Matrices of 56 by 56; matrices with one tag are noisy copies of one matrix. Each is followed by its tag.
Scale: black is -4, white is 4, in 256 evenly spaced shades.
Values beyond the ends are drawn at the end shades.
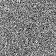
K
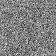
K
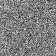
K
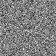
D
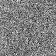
K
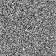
D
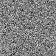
D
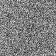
K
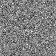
D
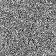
K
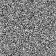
D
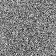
K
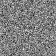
D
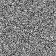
D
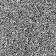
K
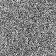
K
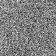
K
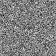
D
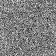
K
